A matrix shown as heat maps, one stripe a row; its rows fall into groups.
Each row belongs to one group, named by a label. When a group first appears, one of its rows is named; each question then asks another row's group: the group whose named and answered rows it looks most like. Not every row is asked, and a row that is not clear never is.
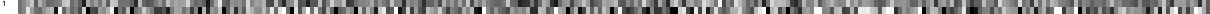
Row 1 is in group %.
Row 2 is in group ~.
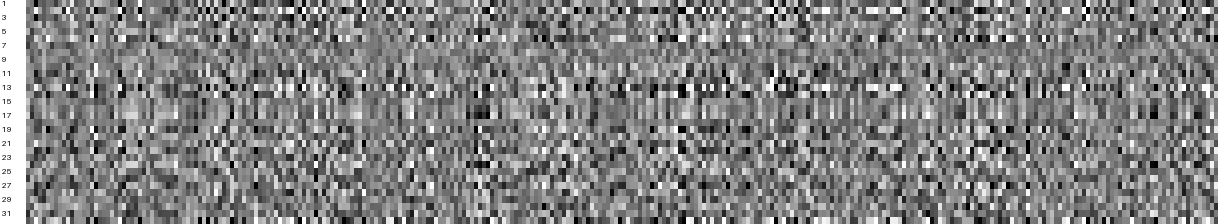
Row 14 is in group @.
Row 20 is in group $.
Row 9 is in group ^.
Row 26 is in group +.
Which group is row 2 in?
~
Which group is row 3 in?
$
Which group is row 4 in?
%
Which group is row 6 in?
%
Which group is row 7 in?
+
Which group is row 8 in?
@
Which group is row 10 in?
$
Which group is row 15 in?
^
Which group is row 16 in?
^
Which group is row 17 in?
^
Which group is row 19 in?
@
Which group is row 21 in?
~
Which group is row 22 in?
@
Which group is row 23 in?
$
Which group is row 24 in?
^
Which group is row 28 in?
$
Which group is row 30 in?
%
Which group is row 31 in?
+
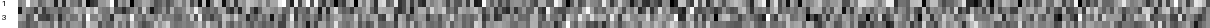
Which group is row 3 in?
$
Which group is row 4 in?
$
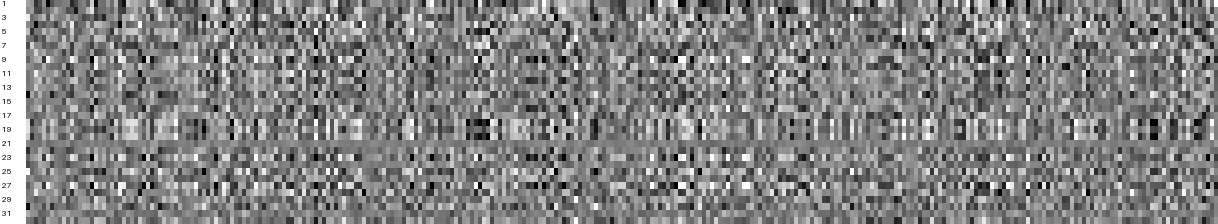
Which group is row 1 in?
@
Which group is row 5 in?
^
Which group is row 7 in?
+
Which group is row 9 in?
%
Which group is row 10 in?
$
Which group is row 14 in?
+
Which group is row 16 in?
%
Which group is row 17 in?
$
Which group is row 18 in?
^
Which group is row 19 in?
^
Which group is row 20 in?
^
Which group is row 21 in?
@
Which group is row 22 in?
+
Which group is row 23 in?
%
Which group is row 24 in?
+
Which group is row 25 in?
^
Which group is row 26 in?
@
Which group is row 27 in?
%
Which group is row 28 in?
~
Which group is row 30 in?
+
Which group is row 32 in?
$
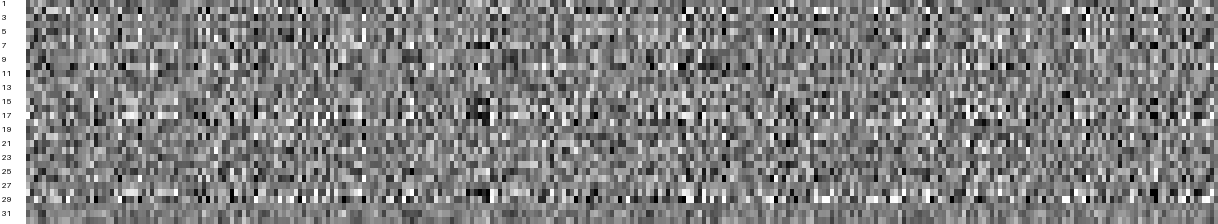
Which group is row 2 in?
~
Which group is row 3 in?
$
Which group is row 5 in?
$
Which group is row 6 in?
$
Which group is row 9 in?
+
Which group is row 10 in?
@
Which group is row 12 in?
+
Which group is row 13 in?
%
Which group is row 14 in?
$
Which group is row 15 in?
^
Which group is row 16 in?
@
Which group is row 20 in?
~
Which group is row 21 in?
@
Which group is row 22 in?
$
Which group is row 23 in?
+
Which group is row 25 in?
+
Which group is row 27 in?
^
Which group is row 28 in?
^
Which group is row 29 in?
~
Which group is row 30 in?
@
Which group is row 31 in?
+
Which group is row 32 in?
+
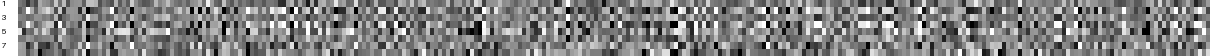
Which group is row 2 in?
~
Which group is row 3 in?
$
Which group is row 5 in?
^
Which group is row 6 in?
~
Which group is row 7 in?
$
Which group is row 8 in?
@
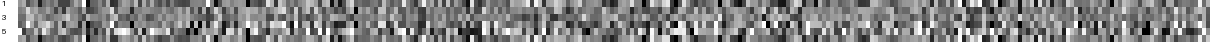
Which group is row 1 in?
@
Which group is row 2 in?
~
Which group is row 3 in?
%
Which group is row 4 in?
~
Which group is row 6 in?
@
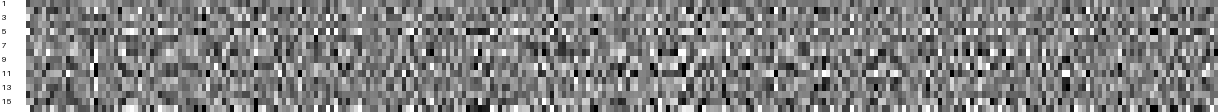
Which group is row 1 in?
+
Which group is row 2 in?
$
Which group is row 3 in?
^
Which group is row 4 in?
+
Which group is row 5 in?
^
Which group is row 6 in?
+
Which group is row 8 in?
%
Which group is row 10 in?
@
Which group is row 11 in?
~
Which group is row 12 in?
$
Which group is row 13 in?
$
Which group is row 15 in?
@
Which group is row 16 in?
^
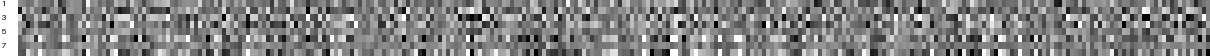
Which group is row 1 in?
$
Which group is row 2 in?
+
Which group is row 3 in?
^
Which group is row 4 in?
$
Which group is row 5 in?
^
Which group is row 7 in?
+
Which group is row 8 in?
%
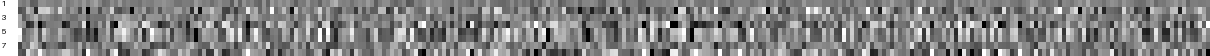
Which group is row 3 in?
^
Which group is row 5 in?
^
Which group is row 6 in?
^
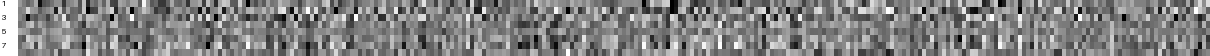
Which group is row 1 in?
@
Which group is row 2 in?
~
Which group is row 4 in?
%
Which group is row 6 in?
%
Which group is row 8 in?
$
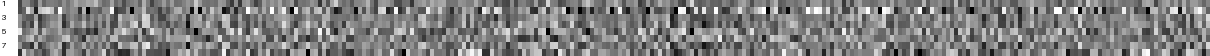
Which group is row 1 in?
+
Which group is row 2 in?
~
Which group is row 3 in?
@
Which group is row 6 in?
%
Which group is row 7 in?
@
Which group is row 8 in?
+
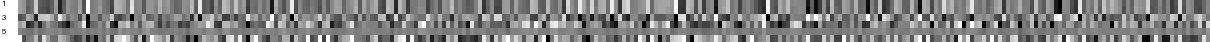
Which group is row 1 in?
$
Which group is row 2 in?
$
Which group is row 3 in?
~
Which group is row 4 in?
@
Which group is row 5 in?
@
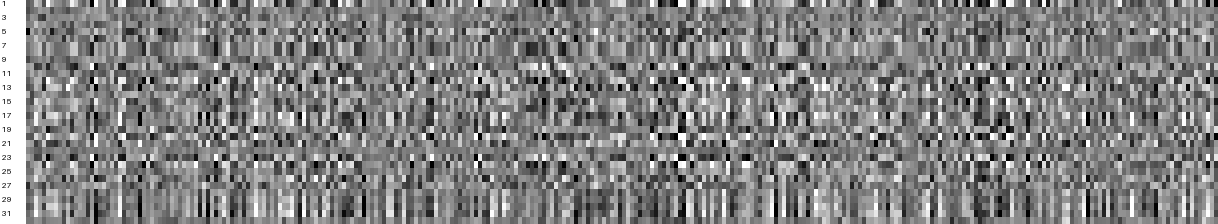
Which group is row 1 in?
%
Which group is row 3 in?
+
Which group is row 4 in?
~
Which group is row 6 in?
~
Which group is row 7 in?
%
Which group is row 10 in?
@
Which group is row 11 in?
+
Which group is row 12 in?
%
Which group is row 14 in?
^
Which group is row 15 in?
%
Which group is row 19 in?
@
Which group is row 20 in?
%
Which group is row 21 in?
$
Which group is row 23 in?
@
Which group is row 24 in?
%
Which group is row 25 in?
%
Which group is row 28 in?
~
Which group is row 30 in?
~
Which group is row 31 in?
~
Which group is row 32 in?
~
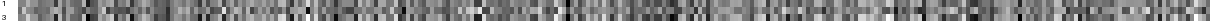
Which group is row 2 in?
+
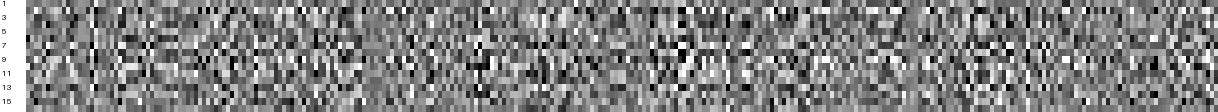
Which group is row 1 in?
$
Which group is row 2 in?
~
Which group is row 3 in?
@
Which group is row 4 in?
@
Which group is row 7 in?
%
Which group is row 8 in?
@
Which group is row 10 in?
^
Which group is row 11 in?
%
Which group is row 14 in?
^
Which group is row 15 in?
$
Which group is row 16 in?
%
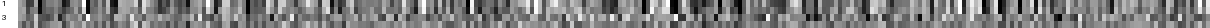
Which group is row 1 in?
@
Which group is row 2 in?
@
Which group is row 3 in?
$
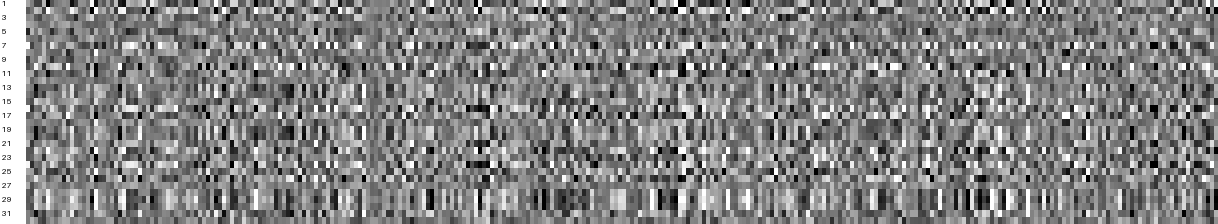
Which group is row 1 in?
@
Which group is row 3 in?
@
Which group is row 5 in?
+
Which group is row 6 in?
@
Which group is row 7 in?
^
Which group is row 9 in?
+
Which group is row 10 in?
~
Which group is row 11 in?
@
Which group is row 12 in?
^
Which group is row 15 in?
%
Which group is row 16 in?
^
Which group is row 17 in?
~
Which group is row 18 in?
$
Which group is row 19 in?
$
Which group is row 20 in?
$
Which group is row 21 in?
^
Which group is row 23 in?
~
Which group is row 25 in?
$
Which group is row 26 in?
~
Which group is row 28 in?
%
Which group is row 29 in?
%
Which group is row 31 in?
$
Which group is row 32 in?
+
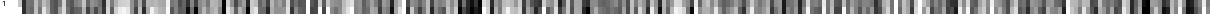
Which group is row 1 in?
^
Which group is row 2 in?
^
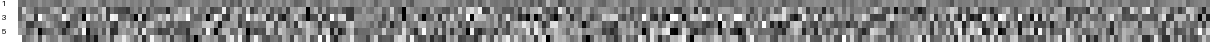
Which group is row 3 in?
%
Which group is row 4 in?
@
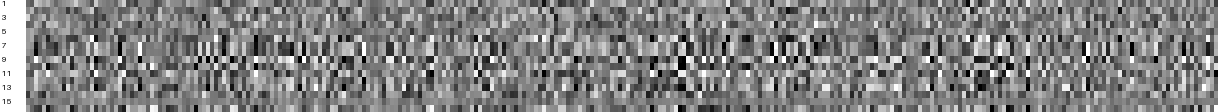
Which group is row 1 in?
%
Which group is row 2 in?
@
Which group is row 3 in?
^
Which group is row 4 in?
~
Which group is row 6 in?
@
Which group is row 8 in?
$
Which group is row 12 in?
~
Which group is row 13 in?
~
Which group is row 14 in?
+
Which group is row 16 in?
@
